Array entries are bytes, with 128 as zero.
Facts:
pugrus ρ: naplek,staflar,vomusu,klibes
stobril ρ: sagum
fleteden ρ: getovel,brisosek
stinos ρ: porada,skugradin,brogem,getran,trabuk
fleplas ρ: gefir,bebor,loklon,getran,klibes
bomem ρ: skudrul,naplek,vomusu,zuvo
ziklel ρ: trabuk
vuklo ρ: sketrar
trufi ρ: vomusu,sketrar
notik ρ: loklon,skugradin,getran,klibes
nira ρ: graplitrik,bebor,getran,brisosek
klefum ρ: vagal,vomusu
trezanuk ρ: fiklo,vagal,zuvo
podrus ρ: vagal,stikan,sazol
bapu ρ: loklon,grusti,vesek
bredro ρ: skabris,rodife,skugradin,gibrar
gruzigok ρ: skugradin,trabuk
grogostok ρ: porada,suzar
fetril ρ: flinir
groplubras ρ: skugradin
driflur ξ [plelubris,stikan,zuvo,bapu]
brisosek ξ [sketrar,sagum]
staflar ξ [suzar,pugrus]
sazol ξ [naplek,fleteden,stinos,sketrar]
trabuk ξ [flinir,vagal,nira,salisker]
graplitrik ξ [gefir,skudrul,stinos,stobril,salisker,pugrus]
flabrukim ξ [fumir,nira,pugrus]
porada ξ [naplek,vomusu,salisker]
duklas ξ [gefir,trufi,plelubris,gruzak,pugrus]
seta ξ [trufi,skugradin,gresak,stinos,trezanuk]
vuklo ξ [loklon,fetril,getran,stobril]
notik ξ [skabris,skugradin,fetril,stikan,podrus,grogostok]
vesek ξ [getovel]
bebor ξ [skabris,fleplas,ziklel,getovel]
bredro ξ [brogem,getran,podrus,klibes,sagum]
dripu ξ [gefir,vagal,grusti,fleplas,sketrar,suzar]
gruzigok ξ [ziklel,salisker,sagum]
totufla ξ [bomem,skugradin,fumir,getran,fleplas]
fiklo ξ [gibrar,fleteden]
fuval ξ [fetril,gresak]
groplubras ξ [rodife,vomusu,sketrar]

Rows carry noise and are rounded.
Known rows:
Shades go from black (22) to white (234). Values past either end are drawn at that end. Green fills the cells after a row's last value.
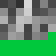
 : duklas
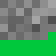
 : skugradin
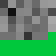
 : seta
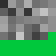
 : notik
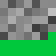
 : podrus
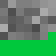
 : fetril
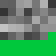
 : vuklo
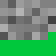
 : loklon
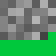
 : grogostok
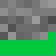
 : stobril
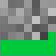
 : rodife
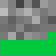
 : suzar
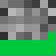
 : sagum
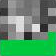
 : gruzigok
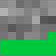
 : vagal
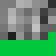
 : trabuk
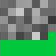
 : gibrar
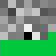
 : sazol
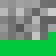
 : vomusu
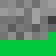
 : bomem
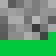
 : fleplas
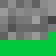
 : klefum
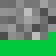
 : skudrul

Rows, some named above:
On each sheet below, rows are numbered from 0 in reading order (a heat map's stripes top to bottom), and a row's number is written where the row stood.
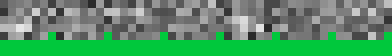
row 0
bredro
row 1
sagum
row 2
pugrus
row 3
getran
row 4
gruzigok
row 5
fetril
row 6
fleteden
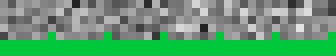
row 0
loklon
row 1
dripu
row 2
plelubris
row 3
totufla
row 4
sketrar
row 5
staflar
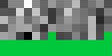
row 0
fiklo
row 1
salisker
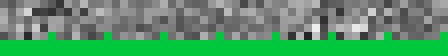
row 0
graplitrik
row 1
notik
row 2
skabris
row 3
stinos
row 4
suzar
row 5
porada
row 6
bredro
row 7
gresak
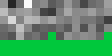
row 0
flabrukim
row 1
ziklel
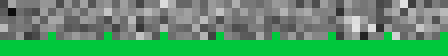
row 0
fuval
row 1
stikan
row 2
getovel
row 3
rodife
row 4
naplek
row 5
suzar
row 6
gruzigok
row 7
groplubras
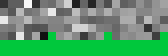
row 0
driflur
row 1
brisosek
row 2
fleplas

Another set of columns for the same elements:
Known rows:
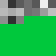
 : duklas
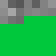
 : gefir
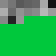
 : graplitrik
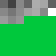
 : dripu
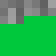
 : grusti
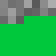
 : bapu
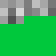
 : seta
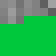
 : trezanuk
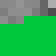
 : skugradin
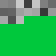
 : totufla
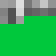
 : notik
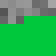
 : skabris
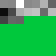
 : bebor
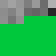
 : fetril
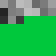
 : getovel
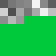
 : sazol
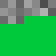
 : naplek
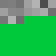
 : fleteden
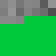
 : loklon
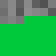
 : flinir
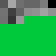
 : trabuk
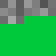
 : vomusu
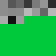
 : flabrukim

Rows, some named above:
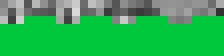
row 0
vuklo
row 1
fuval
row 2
sagum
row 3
gresak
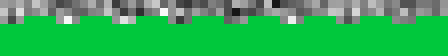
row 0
seta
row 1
sketrar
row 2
brisosek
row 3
pugrus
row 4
gruzigok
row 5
sketrar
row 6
seta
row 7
suzar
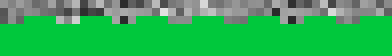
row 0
skabris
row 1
bredro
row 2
staflar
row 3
fiklo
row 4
gresak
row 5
staflar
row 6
stinos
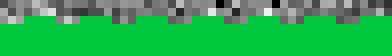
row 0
groplubras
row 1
sagum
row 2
ziklel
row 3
porada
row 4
porada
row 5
plelubris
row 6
salisker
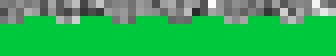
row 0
fleplas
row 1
bredro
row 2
gibrar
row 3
driflur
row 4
getran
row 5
sazol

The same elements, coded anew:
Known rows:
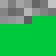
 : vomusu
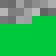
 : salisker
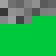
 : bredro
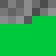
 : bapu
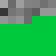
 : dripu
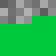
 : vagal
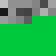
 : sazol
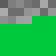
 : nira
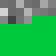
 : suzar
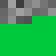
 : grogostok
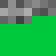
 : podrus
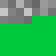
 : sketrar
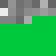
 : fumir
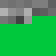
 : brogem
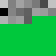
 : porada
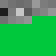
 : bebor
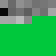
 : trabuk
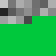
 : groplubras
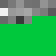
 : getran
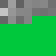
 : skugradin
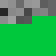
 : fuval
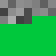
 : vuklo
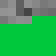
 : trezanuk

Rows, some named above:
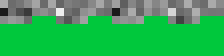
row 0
graplitrik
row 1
pugrus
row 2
gruzigok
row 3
suzar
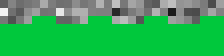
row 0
pugrus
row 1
fleplas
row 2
groplubras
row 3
sazol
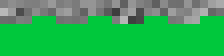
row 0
stinos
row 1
gresak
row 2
vuklo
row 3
salisker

